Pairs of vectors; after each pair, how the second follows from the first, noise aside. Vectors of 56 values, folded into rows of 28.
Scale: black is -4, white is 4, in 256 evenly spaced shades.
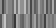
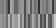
wrapped around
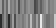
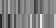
copied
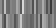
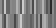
copied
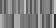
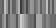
wrapped around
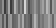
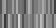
wrapped around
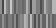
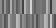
wrapped around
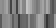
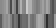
copied
